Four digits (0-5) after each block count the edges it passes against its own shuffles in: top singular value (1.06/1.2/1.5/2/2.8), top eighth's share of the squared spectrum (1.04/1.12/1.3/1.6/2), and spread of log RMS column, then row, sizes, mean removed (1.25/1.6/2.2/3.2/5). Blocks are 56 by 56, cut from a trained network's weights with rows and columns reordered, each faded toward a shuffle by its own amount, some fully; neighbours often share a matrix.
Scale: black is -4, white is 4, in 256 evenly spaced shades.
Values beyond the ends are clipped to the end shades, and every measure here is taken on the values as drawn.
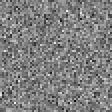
2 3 0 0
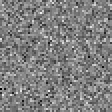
0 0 0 0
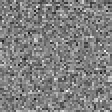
2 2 0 1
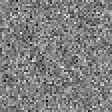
0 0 0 0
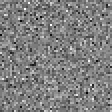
0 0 0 0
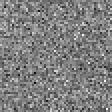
1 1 0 1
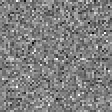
2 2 1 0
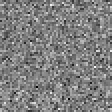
1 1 0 1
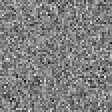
0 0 0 0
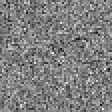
0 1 0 0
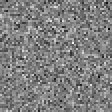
1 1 0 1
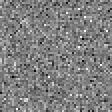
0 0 0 0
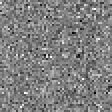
2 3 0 1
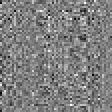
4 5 3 2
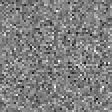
2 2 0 1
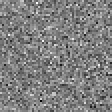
1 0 0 0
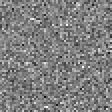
2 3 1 1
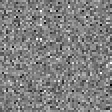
3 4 2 2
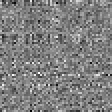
3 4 2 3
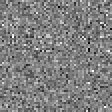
2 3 1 1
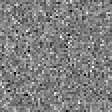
1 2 0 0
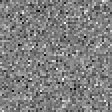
0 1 0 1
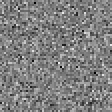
2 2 0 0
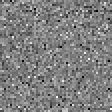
1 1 0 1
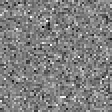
1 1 0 0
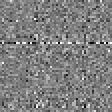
3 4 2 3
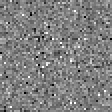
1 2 0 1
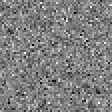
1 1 0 0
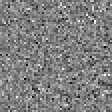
2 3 1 1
